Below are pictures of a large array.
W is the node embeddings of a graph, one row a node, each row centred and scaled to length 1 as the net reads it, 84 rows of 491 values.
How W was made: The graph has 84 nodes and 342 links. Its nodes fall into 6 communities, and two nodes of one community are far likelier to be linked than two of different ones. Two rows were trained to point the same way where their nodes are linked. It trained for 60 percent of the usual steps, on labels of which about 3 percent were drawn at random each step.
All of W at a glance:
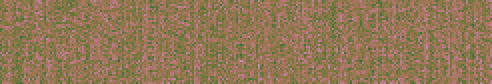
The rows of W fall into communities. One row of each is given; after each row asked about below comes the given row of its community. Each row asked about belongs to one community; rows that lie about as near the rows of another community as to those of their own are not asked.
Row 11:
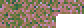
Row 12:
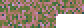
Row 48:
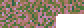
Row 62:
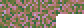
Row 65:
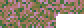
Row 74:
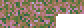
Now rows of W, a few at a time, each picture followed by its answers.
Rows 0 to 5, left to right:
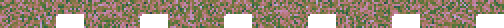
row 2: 12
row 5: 62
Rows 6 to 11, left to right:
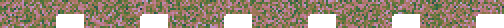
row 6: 12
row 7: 12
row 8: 12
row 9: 48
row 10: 62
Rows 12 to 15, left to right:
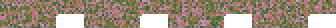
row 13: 74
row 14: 74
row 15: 62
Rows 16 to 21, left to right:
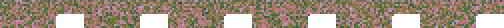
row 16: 48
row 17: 74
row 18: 74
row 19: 74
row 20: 48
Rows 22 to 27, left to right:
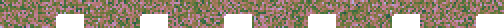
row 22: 12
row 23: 12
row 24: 11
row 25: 74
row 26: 65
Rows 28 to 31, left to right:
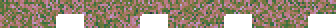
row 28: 48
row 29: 11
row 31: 62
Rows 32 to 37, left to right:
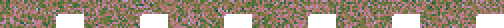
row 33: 65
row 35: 11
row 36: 74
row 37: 11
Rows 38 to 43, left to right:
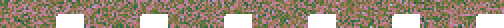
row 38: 74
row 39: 62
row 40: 62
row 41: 48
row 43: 74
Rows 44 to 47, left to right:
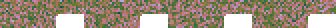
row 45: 11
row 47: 11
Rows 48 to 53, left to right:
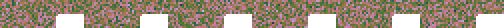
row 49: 62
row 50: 11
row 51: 48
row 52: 74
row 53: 74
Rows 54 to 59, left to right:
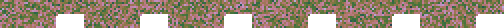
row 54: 48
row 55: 65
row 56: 11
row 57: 74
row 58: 74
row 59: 74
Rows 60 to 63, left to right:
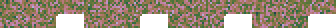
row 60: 48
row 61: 48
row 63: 74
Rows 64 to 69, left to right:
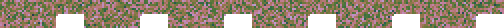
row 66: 48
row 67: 62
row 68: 48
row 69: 48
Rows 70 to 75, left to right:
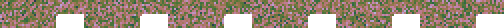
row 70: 12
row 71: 74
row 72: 48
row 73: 62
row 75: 48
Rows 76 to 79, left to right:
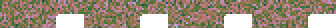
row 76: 11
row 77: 48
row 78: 62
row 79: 62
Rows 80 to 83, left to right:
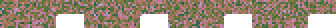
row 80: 48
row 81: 12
